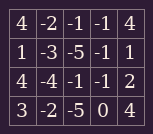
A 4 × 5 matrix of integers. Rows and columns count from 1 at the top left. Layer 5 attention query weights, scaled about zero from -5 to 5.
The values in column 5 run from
1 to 4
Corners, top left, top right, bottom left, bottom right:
4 4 3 4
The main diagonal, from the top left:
4 -3 -1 0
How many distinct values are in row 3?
4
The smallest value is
-5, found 2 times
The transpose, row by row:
4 1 4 3 | -2 -3 -4 -2 | -1 -5 -1 -5 | -1 -1 -1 0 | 4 1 2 4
